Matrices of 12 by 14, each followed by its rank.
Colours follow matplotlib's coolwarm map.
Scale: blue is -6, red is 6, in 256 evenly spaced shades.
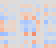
two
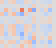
two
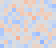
full rank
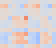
two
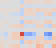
two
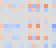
two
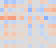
two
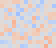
full rank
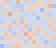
full rank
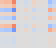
one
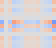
one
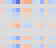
one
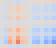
one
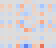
two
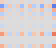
one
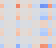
one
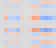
one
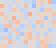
full rank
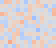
full rank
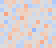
full rank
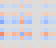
one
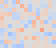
full rank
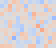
full rank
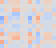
two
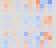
two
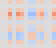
one
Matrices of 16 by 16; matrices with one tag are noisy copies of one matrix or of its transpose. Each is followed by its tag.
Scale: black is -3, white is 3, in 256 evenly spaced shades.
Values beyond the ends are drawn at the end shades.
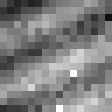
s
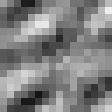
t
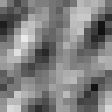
t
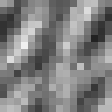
t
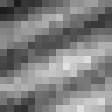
s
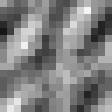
t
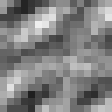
t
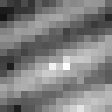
s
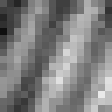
s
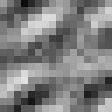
t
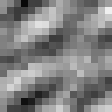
t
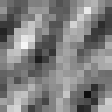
t
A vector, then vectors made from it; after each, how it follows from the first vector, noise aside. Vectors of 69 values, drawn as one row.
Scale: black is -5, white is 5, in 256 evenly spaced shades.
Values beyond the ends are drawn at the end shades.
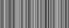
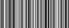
scaled up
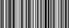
scaled up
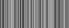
reversed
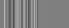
partly zeroed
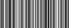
scaled up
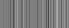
partly zeroed
